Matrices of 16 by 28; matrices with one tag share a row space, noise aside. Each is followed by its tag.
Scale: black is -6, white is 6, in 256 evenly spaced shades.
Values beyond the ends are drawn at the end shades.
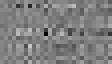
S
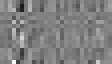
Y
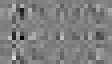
Y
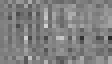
S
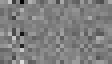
Y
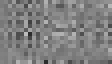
S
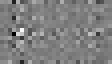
Y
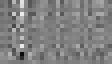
Y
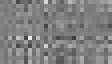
S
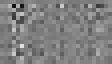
Y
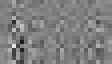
Y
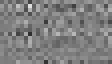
S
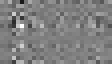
Y
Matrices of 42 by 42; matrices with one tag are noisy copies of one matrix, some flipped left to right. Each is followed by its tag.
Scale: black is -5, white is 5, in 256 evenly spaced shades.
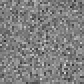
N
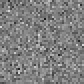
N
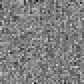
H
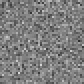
N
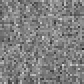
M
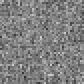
M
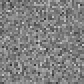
N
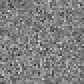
N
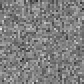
H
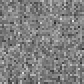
M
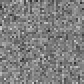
H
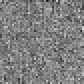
H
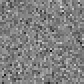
N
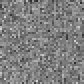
H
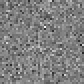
N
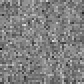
M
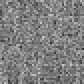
M
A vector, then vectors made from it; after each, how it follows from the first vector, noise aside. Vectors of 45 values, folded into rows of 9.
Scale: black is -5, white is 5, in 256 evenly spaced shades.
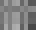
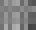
copied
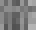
negated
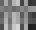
scaled up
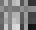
scaled up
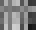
scaled up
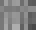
copied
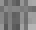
negated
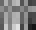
scaled up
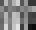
scaled up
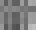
negated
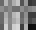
scaled up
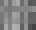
copied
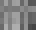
copied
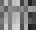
scaled up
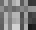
scaled up
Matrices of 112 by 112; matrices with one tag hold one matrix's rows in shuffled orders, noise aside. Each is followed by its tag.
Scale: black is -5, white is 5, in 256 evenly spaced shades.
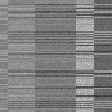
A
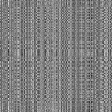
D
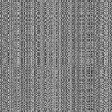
D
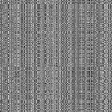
D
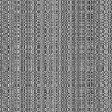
D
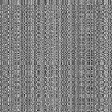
D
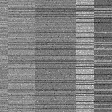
A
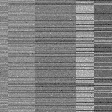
A
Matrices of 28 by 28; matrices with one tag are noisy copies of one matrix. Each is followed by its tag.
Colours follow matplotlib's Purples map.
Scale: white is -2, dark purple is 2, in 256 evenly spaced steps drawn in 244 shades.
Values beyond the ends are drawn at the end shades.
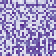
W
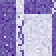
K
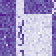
K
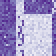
K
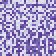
W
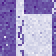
K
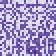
W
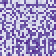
W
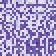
W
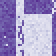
K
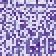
W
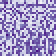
W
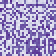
W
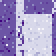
K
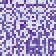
W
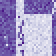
K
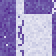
K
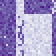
K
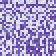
W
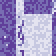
K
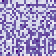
W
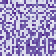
W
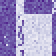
K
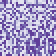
W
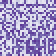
W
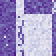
K
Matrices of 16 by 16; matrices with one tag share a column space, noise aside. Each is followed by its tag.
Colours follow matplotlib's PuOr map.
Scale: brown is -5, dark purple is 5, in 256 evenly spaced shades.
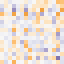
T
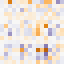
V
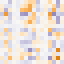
T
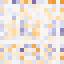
V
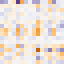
V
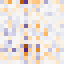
V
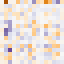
V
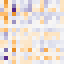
T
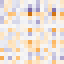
T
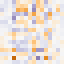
T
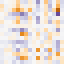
T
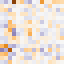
V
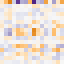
V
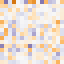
V
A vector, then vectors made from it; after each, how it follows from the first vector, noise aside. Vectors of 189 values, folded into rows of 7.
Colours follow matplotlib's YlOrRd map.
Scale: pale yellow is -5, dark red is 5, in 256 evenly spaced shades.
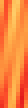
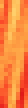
copied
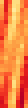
scaled up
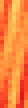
copied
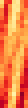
scaled up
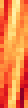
scaled up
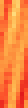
copied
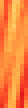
copied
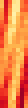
scaled up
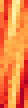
scaled up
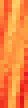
copied
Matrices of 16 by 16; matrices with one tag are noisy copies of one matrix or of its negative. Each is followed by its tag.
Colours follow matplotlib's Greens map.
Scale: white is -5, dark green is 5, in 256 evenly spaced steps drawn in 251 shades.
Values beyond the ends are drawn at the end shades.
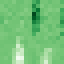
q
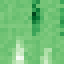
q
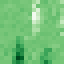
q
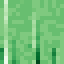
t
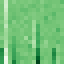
t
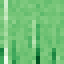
t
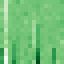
t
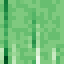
t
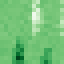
q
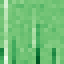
t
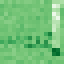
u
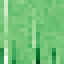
t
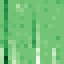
t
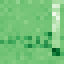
u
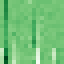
t
